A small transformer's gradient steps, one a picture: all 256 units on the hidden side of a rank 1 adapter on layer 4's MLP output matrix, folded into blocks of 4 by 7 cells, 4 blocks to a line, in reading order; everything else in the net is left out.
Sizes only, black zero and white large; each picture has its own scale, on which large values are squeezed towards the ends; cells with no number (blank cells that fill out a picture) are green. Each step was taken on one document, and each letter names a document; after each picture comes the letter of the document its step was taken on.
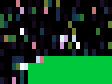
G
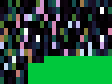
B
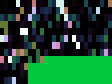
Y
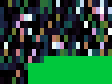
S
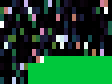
G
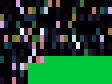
G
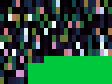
B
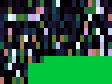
B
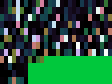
B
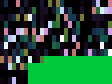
Y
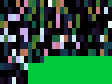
Y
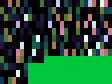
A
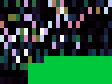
Y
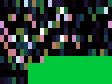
Y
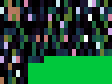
A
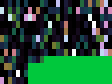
A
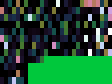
A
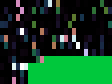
G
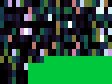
S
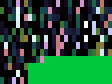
A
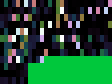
Y
